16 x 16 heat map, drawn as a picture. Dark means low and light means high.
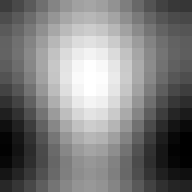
On average the colour sits 50% of the way up the scale. The ninth with the lowest average is the bottom right. The ninth with the highest average is the centre. No lone cell stands out from its neighbours.
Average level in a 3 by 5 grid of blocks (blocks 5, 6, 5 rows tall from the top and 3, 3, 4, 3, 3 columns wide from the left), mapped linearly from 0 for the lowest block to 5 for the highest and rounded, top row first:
23432 | 14531 | 02320
